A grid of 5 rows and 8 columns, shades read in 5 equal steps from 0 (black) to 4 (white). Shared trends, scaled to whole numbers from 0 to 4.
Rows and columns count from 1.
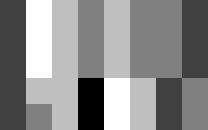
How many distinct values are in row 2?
4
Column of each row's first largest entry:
2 2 2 5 5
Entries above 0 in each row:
8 8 8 7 7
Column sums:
5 17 15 6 17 12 8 7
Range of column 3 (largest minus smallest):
0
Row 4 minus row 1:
0 -1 0 -2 1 1 -1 1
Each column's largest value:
1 4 3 2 4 3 2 2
